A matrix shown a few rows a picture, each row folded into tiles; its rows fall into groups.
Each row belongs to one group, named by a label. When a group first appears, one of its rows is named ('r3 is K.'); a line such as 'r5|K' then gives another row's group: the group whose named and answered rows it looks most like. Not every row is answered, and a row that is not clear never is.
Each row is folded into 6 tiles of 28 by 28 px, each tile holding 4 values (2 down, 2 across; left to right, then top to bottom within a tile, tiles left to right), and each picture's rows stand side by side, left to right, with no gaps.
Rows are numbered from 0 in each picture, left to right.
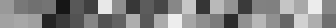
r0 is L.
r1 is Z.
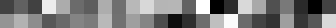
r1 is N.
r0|Z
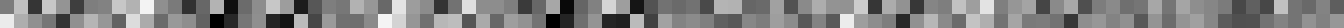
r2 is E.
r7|L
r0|Z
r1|L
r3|L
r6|Z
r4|Z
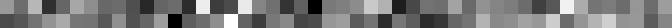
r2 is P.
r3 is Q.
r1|N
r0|N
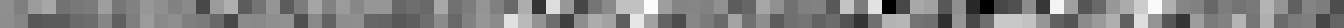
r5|N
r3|Z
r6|Z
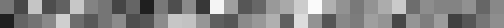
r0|N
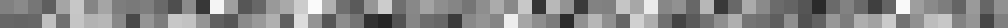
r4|N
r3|Z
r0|Q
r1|Z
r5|Q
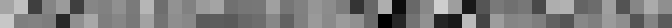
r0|Z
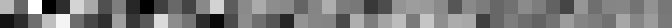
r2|Q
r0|N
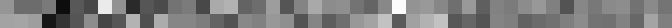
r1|Z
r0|L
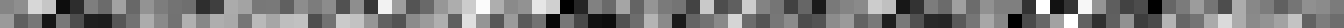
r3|P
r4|N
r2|Z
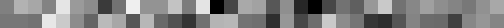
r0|E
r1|N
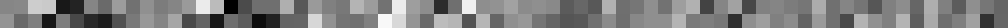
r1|P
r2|E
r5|Q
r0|P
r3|L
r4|Z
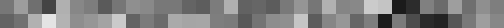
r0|E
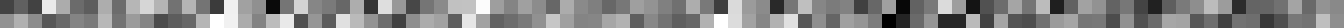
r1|E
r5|L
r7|P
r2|Z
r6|N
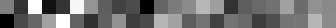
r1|P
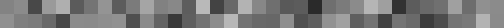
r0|Z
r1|N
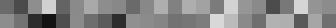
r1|E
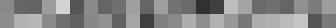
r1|Q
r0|Q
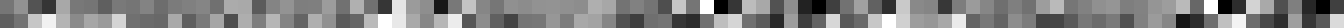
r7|N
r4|N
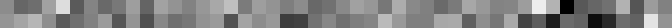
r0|Q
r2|E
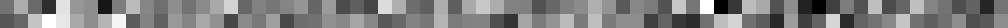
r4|N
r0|E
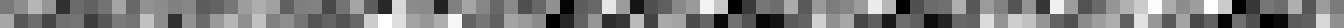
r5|P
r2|E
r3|L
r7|P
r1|Q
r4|P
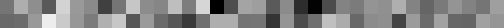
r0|E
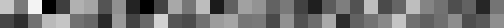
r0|N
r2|N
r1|N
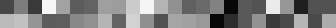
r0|Z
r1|L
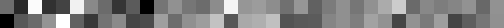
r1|Q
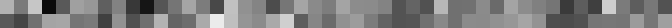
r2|L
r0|N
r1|E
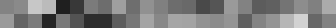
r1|Q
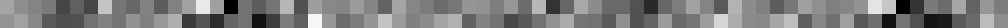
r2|E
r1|P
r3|N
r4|E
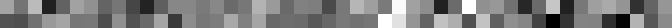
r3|L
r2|E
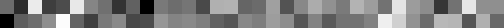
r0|N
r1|Z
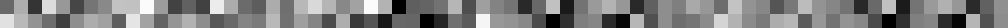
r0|Z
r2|P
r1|Z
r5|L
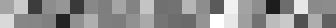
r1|E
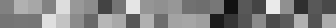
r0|E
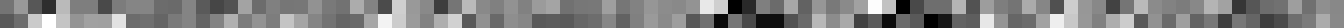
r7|P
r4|P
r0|E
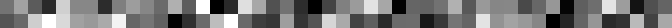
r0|E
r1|N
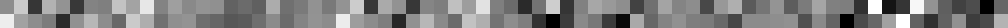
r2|Z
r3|L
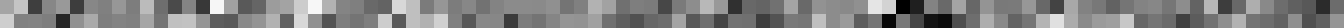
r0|Z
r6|E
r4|P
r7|N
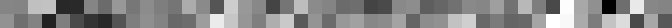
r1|E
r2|Q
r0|P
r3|E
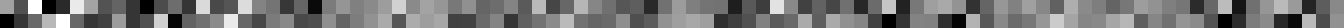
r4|L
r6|E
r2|Q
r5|L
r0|N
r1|N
